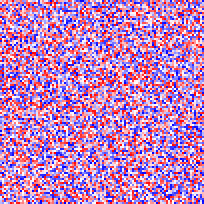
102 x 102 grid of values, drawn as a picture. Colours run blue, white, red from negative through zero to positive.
On average the colour sits 50% of the way up the scale. The values spread evenly over their range. No row or column stands out. The grain is fine, like static.
